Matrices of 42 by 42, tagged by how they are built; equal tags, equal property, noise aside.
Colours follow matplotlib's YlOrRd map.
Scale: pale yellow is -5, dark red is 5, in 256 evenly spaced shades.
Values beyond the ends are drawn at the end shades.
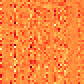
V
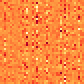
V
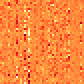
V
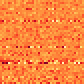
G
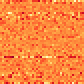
G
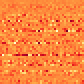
G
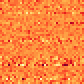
G
